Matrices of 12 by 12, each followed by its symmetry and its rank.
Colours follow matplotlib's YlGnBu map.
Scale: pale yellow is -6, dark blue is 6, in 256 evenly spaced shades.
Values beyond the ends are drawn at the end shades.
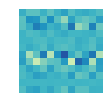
neither, rank two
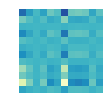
neither, rank one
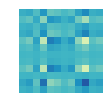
neither, rank one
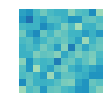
symmetric, full rank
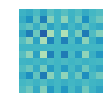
symmetric, rank one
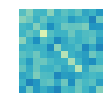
symmetric, full rank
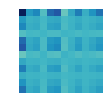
symmetric, rank one
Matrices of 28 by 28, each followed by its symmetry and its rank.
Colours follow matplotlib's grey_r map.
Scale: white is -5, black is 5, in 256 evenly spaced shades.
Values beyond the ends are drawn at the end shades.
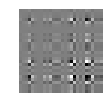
symmetric, rank one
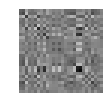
symmetric, rank three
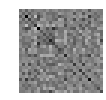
symmetric, rank five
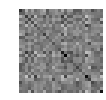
symmetric, rank five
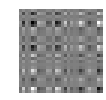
symmetric, rank one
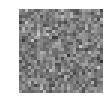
neither, full rank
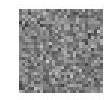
neither, full rank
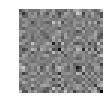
symmetric, rank three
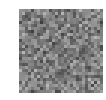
symmetric, full rank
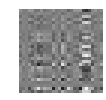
neither, rank two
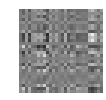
neither, rank two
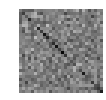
symmetric, full rank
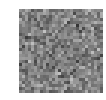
neither, full rank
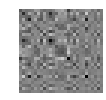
symmetric, rank three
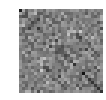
symmetric, full rank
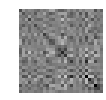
symmetric, rank five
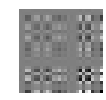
symmetric, rank one
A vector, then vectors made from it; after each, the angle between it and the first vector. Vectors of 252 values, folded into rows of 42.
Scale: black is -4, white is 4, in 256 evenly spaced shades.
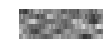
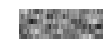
nearly opposite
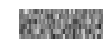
partly opposed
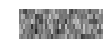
partly aligned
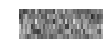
partly aligned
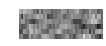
nearly opposite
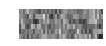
partly opposed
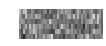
partly opposed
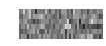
partly opposed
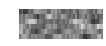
nearly parallel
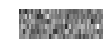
partly aligned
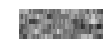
nearly opposite
